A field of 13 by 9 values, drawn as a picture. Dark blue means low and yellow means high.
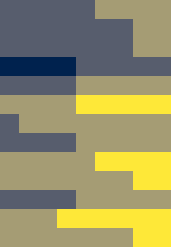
Streaks run across, left to right. The top left is the calmest part. The top left is the ninth with the lowest average. Values rise toward the bottom right. The bottom right is the ninth with the highest average.
